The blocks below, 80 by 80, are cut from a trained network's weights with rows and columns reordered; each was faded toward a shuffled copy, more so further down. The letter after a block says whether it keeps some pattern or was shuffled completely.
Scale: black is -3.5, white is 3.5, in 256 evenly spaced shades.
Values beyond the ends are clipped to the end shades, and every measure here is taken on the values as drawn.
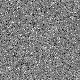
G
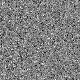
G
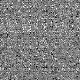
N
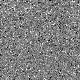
G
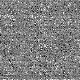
N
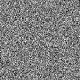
N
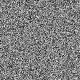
G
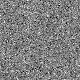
G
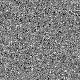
G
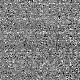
N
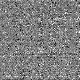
N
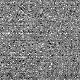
N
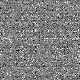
N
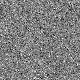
G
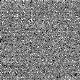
N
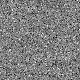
G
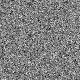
G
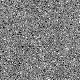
G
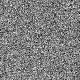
G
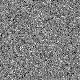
G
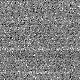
N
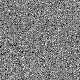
G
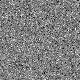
G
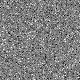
G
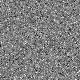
G
